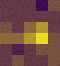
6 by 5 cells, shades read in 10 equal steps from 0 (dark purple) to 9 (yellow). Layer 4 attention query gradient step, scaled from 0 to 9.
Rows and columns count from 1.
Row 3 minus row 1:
1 0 2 6 -1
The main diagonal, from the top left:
2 2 4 9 3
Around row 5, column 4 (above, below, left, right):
9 2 2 3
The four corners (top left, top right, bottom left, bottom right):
2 3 2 3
